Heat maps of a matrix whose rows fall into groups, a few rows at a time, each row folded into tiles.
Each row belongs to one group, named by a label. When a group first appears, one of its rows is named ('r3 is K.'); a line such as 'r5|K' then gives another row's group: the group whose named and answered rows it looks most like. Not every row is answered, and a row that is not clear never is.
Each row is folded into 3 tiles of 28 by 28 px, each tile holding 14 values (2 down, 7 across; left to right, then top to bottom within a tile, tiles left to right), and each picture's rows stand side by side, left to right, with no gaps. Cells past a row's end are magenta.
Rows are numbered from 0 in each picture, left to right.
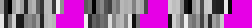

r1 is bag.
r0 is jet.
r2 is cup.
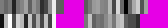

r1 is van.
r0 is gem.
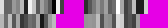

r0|jet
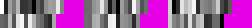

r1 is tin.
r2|van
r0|gem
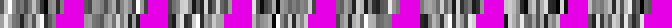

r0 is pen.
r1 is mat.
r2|tin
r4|gem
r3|jet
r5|tin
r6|cup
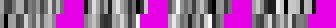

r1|pen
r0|jet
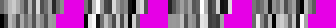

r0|tin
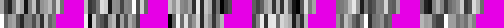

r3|gem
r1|jet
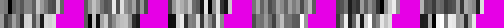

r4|gem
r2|tin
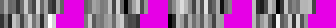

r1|van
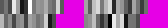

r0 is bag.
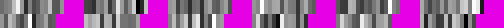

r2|cup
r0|tin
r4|mat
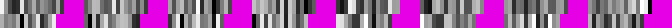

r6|cup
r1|bag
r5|mat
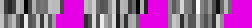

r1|cup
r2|mat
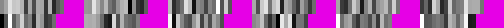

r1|pen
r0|tin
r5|bag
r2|jet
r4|jet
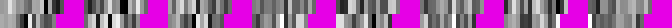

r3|cup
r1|gem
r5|van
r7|bag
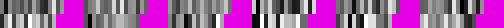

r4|gem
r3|gem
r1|bag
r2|jet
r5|van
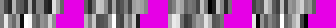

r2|pen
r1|mat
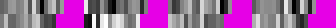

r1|gem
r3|van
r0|van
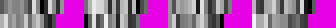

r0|van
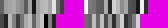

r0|tin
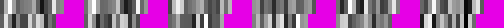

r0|pen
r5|mat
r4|mat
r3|cup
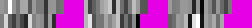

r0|pen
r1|van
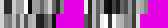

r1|gem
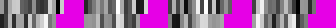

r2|bag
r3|pen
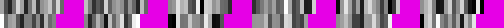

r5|cup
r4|pen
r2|tin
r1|jet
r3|van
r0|jet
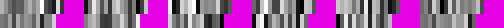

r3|mat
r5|bag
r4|tin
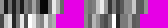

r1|tin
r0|gem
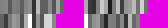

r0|cup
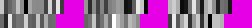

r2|cup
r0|jet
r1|gem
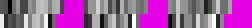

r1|tin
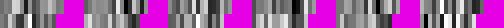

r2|gem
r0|tin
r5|tin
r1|van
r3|gem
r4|van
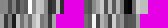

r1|gem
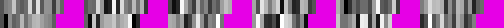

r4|cup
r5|tin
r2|mat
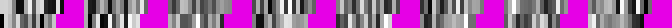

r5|bag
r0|cup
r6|pen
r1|jet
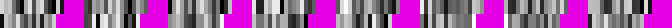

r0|cup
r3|van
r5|gem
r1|gem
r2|pen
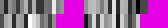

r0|gem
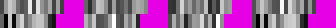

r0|bag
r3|bag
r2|mat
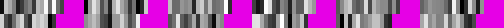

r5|van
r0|bag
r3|mat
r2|jet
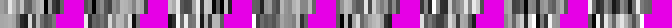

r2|cup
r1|bag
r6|cup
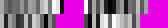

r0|jet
